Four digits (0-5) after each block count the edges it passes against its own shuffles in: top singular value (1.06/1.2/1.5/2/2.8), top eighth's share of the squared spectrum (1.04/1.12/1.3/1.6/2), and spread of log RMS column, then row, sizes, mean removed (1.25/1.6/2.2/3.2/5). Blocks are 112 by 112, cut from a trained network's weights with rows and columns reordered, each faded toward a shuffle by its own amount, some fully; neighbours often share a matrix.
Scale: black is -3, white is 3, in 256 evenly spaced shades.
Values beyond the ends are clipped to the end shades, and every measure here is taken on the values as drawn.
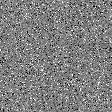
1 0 0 0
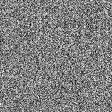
3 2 0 0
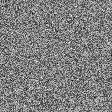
0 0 0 0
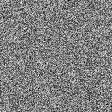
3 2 0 0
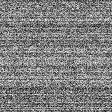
4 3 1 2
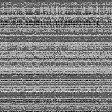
5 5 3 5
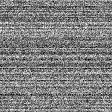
5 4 1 3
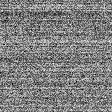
4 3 0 1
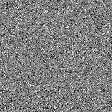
3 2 0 1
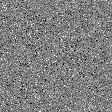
0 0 0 0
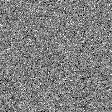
1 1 0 0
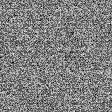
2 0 0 0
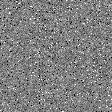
2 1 1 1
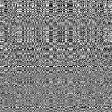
5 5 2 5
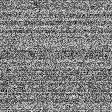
4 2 0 1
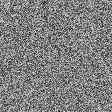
0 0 0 0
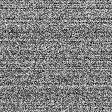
4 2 0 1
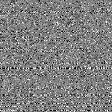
4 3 0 3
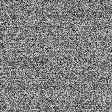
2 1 0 0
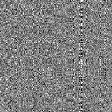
4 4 3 2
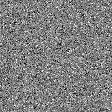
1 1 0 0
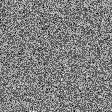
0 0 0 0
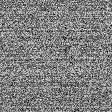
3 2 0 0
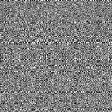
5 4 1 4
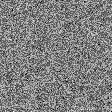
0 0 0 0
